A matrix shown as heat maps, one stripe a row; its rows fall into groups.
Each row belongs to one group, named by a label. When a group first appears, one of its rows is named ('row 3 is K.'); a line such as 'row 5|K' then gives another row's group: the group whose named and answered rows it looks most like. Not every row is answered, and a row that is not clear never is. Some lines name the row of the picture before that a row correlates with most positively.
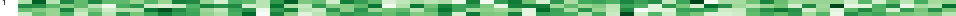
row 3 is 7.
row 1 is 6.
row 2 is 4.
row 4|7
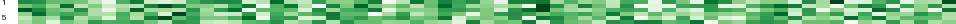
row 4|6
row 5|7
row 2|7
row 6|6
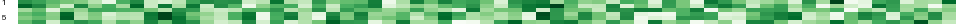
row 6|6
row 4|7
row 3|6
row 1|4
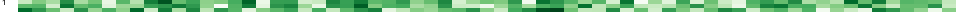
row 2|7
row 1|7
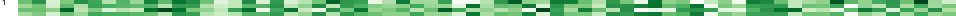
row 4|6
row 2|6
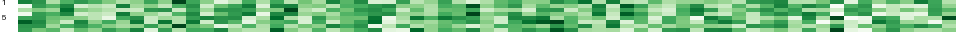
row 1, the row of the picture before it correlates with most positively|1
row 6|4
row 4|7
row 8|4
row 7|6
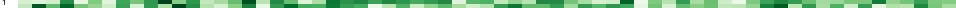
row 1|7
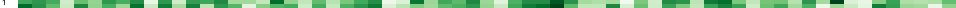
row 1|4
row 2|4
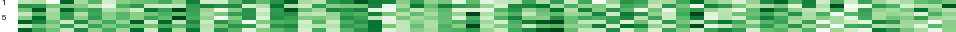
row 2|4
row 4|7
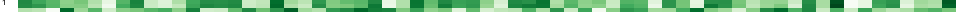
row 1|4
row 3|7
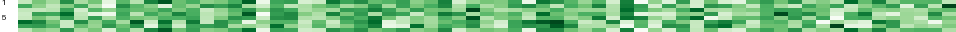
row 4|7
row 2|4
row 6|4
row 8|7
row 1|7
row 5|7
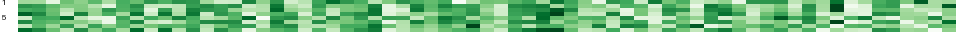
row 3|4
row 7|7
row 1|6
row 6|4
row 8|4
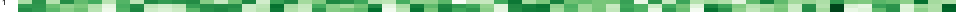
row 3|4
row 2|4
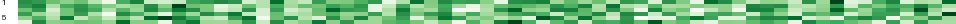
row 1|4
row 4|4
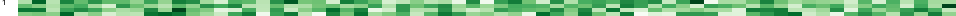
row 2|4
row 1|6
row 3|6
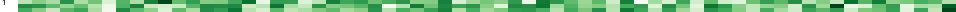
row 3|4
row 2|4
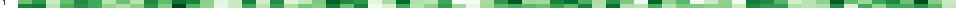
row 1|6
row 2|6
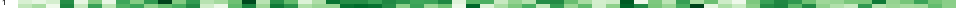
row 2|7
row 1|7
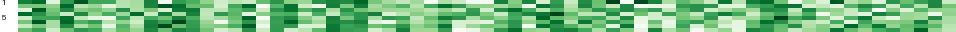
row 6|6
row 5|7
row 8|6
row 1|6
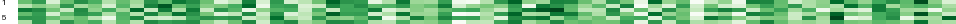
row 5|4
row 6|6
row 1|6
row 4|6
